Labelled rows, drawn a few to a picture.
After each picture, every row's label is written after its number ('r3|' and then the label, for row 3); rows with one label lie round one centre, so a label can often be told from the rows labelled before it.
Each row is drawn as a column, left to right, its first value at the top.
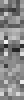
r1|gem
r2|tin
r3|gem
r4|gem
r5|gem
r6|tin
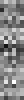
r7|gem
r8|tin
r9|gem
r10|tin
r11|gem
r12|gem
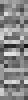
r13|gem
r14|tin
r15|tin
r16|tin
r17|tin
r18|gem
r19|tin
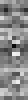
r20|gem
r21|gem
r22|gem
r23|tin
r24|tin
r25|gem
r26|gem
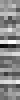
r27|tin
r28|tin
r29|tin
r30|tin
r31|tin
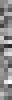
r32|gem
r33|tin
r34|tin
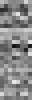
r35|gem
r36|gem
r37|gem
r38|tin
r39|tin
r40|gem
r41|gem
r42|tin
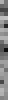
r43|gem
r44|gem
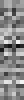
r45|gem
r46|tin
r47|tin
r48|gem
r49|tin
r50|tin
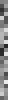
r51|gem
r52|tin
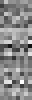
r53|gem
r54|tin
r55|tin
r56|gem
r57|gem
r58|tin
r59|gem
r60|tin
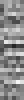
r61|gem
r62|tin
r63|tin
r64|tin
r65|tin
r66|tin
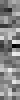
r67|gem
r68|gem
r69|gem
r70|tin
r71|tin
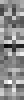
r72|gem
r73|tin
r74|tin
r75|gem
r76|tin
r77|tin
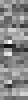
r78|gem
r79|tin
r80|tin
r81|gem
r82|gem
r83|gem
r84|gem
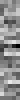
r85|gem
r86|tin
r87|tin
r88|tin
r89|tin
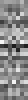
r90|tin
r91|tin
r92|gem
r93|tin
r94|gem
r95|tin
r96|tin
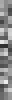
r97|tin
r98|tin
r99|gem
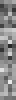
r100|gem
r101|gem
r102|tin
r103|gem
